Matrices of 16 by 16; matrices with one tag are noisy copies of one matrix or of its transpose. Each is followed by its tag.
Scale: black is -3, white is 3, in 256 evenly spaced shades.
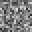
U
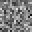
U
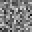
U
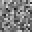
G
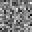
U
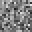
G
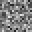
U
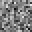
G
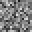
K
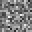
U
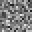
U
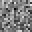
G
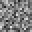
K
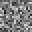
U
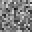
G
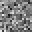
G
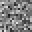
G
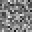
U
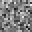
G
